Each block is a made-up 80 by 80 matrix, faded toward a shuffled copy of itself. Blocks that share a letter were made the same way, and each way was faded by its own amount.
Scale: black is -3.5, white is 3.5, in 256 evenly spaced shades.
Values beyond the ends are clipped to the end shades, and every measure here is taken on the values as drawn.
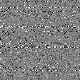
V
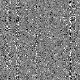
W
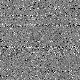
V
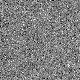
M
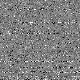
V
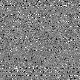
V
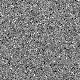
M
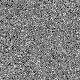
M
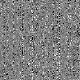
W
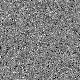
M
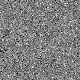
M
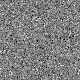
M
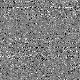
V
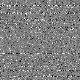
V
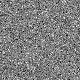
M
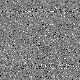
V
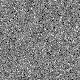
M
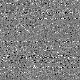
V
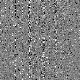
W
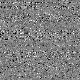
V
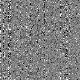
W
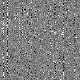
W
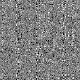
W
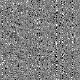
W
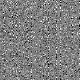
W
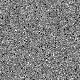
M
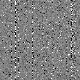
W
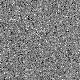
M
